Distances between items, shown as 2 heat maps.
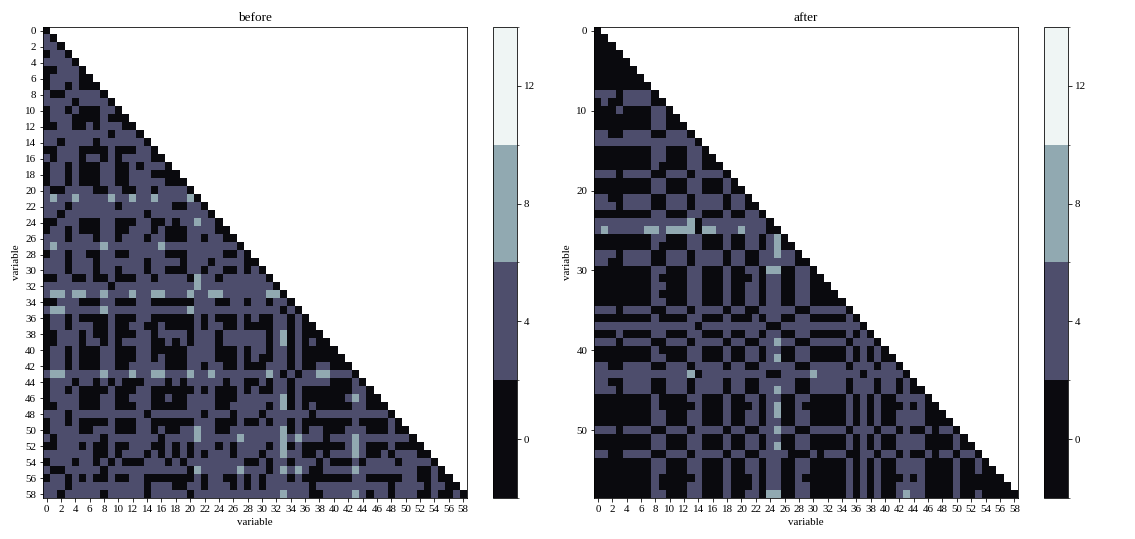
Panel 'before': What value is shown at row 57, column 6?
4
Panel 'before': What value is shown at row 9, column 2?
4
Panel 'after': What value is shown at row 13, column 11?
4
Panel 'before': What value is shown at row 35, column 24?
4
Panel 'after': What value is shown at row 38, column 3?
4
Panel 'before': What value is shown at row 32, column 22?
4
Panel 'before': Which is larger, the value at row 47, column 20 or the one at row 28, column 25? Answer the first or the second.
the first
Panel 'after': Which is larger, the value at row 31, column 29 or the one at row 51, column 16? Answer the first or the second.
the first
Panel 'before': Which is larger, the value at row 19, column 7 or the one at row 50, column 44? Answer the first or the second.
the second
